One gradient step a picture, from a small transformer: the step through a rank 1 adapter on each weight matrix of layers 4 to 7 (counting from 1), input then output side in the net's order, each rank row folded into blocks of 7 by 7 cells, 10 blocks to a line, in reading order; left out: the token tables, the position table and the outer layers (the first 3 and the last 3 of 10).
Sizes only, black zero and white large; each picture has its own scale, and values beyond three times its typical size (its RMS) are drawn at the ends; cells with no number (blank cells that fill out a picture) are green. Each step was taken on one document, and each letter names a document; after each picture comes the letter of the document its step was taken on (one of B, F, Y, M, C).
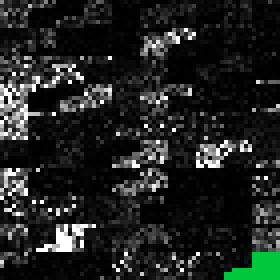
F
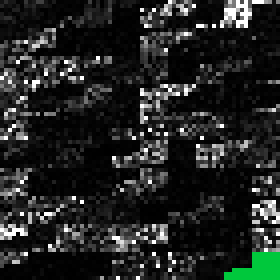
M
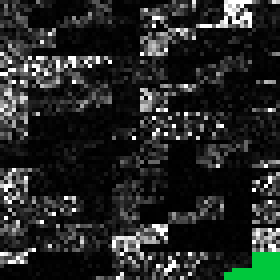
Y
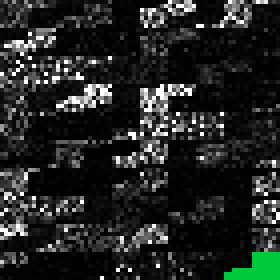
M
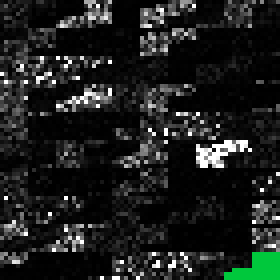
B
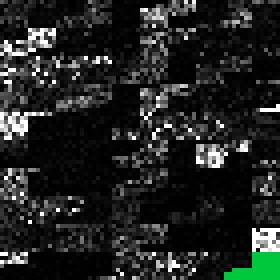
Y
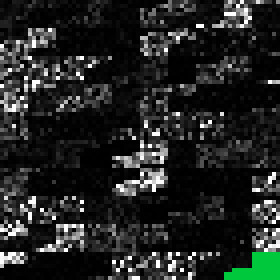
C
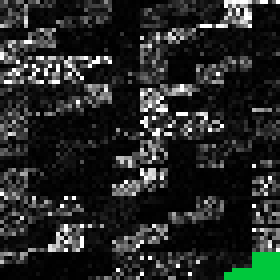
Y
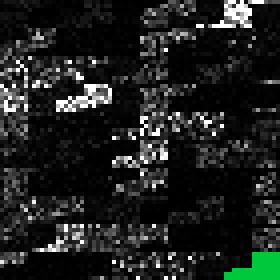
C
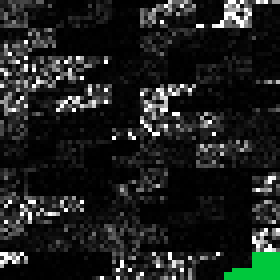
C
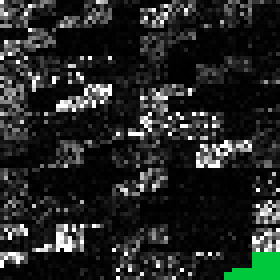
F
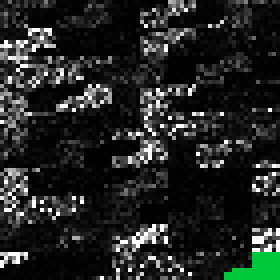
F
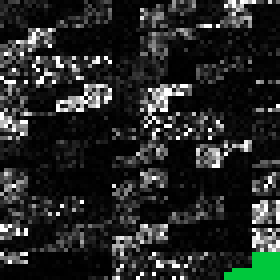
Y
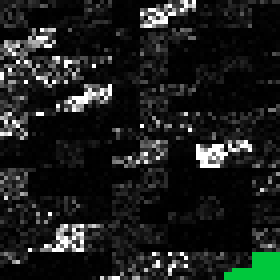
B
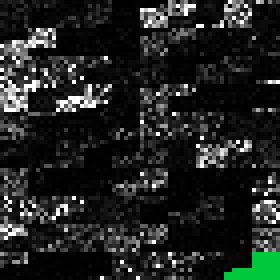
M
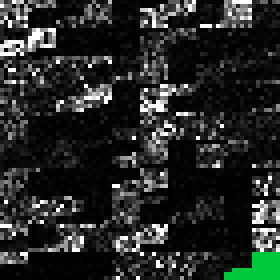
Y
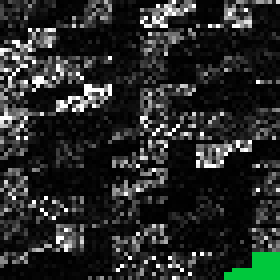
F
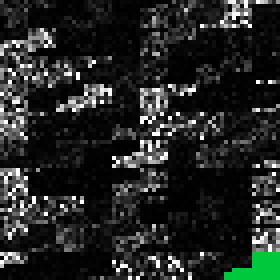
F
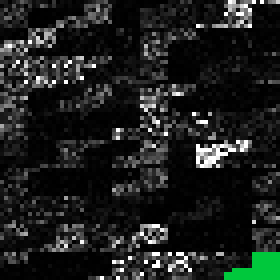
B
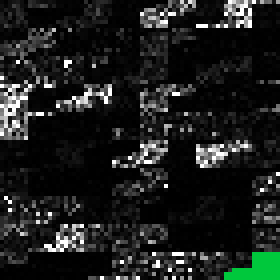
B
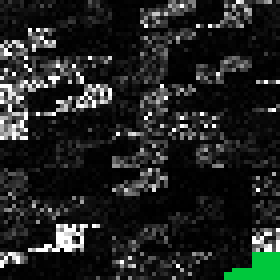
F
